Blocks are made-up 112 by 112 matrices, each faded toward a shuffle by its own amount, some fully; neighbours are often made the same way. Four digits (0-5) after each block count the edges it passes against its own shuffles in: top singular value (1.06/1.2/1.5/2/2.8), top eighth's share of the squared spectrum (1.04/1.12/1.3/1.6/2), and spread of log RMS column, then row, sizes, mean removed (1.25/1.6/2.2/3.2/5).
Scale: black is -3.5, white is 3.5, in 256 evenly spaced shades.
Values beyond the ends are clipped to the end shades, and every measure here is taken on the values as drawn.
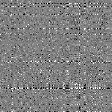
5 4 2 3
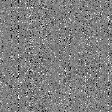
3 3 3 0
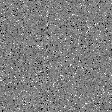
1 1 1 0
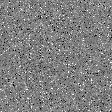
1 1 1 0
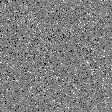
0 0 0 0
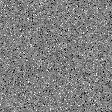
2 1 0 0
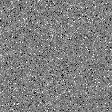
3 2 0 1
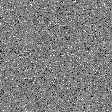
3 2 0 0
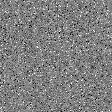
3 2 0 0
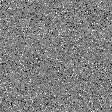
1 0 0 0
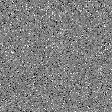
3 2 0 0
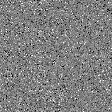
3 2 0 1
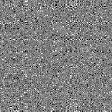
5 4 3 3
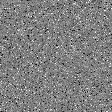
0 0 0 0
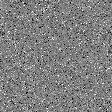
1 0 0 0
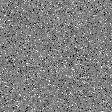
2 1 0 0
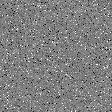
0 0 0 0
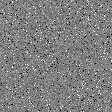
0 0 0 0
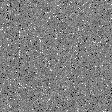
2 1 1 0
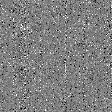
1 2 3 0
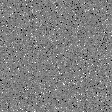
1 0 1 0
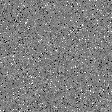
0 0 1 0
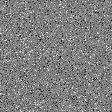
1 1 1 0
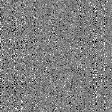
2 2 3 2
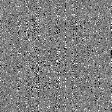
2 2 3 2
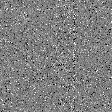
1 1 2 0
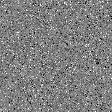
0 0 1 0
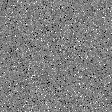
0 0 0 0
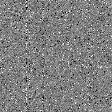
2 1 2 0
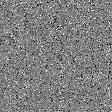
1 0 1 0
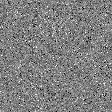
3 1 0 0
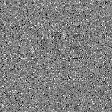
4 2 1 1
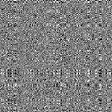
5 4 3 3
